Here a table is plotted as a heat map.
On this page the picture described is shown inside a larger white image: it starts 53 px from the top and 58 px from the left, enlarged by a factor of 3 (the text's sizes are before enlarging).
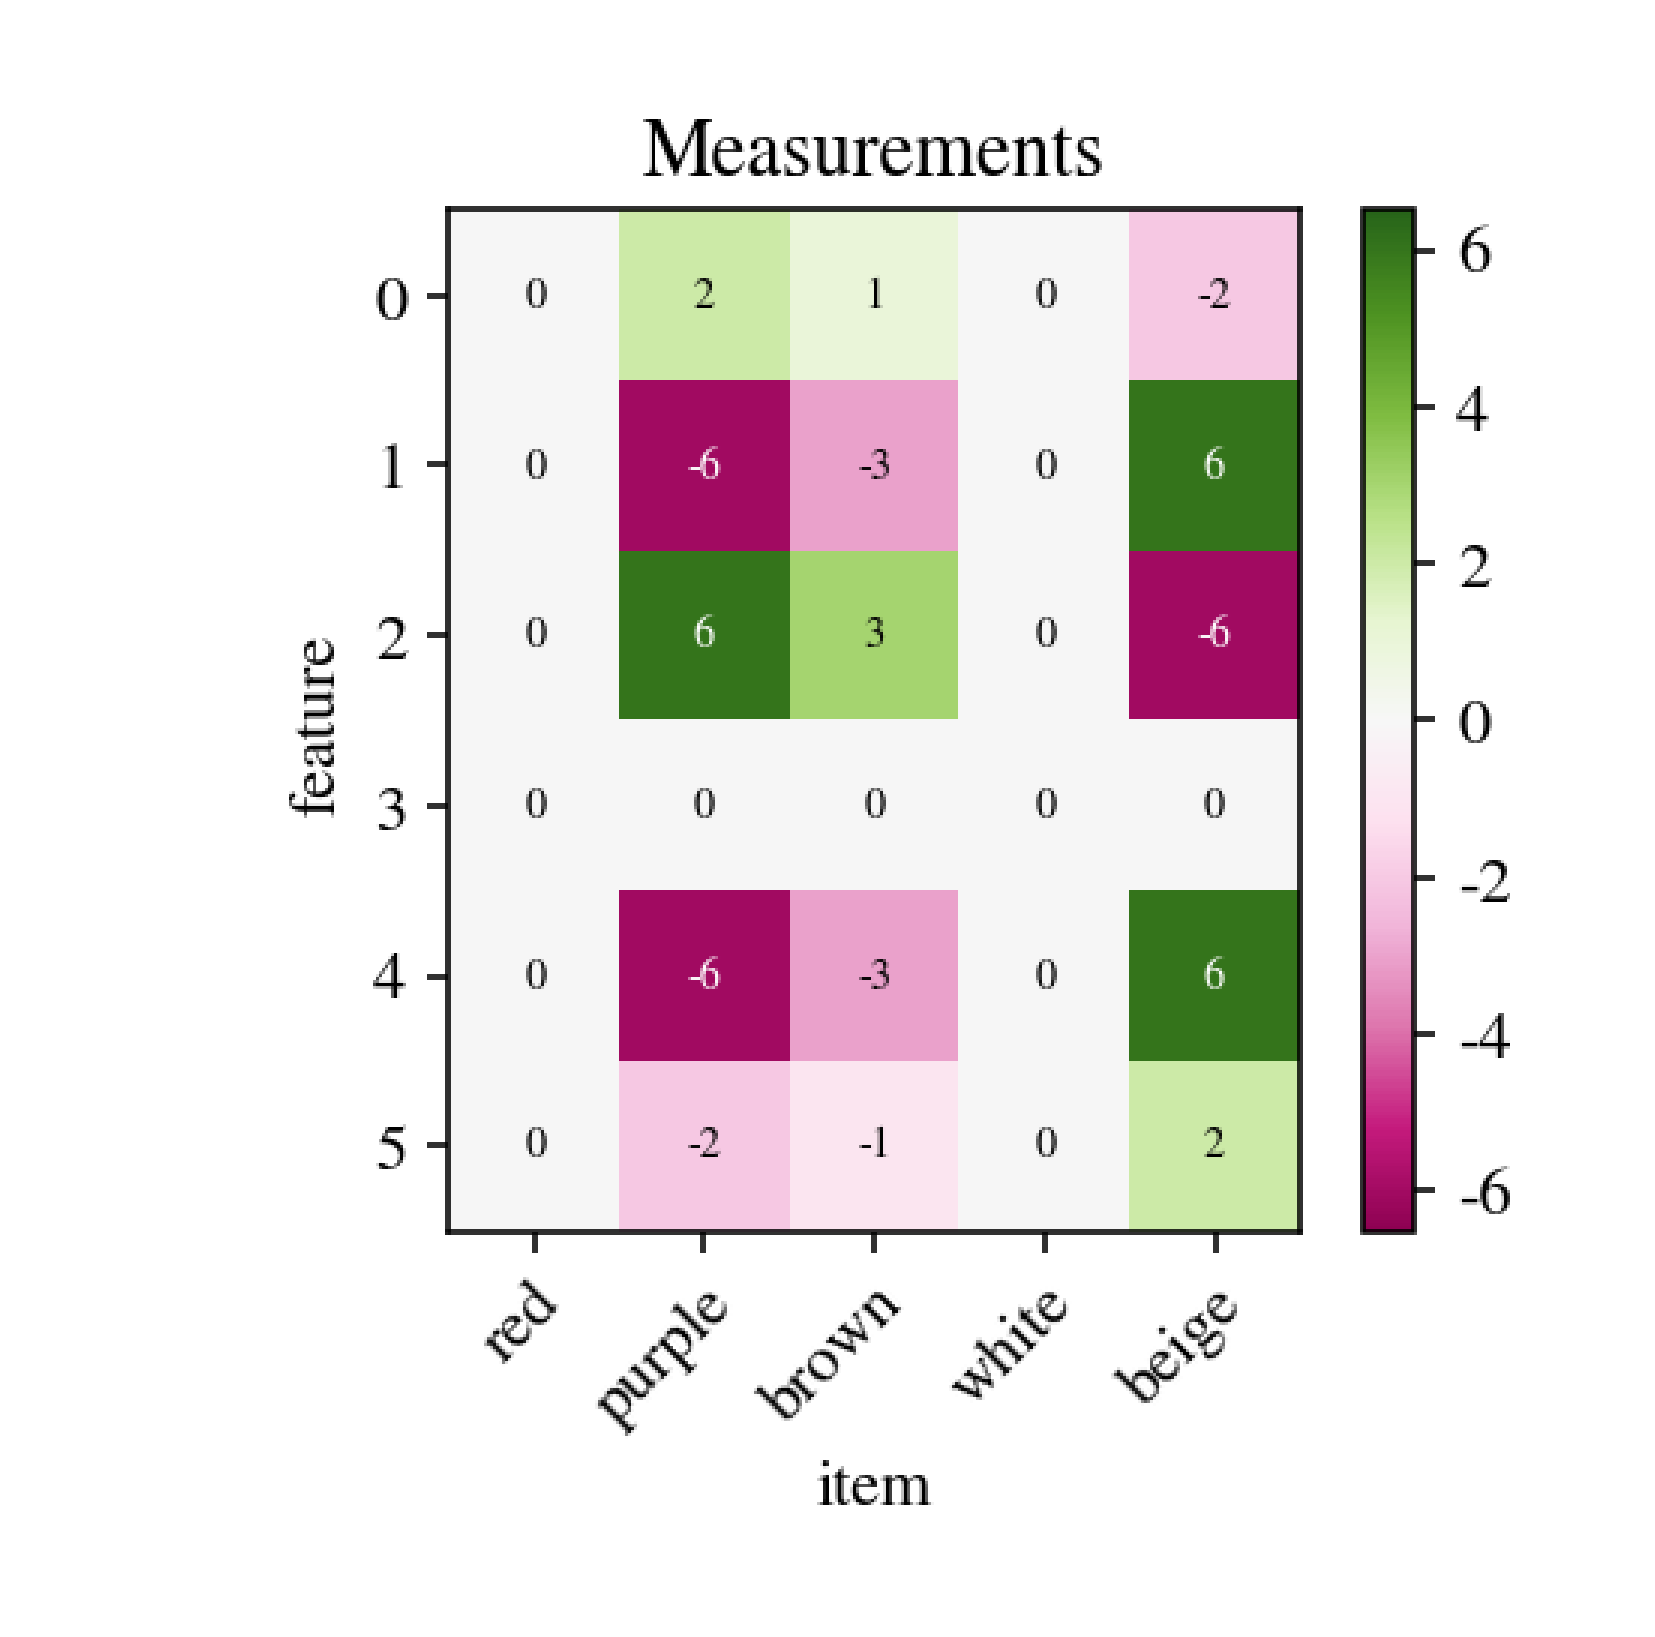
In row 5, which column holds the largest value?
beige
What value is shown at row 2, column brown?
3
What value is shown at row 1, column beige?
6
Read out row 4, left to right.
0 -6 -3 0 6
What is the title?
Measurements
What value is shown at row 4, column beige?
6
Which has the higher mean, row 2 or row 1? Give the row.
2
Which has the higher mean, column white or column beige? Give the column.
beige
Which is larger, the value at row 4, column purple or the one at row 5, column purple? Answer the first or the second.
the second
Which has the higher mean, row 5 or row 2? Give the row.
2
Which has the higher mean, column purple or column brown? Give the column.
brown
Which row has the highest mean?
2
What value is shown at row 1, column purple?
-6
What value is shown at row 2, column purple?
6
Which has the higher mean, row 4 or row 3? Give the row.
3
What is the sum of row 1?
-3
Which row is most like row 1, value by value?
4
